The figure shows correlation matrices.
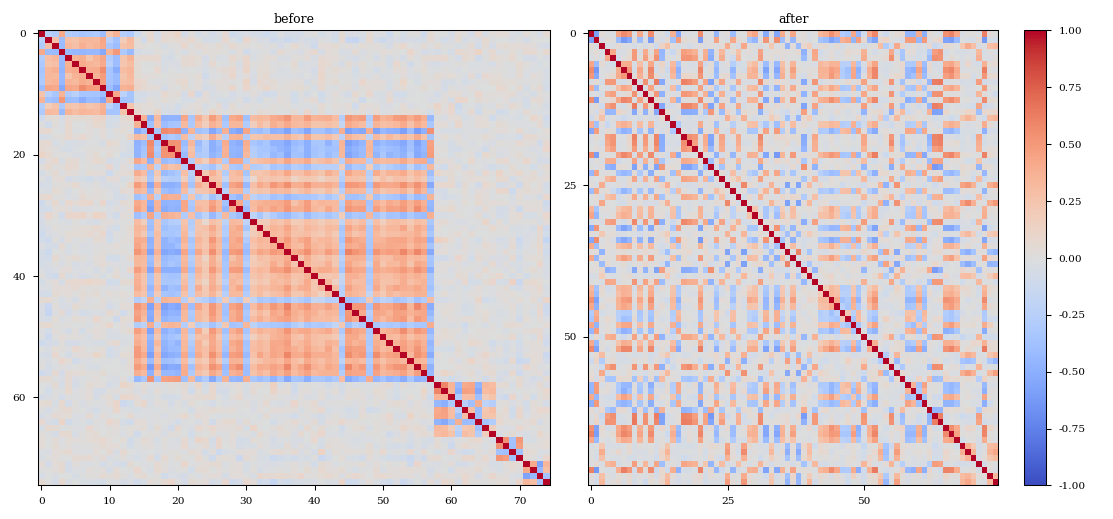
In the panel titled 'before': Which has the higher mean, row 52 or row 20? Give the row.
52
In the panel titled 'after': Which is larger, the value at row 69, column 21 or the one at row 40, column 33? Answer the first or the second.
the second
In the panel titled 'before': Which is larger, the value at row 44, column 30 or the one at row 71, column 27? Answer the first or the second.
the first
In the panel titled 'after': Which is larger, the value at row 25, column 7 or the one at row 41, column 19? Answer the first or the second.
the second
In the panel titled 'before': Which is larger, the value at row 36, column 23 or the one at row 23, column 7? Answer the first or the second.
the first
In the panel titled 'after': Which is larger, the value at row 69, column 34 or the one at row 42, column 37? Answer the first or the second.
the second
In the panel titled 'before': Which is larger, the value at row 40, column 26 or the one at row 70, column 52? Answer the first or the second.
the first
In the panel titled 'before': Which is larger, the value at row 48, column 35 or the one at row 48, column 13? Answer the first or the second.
the second
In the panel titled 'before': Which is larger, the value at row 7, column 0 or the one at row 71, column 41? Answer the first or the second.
the second
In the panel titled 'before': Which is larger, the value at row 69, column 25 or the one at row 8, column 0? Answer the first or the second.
the first
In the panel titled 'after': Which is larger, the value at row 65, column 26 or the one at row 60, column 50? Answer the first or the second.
the second
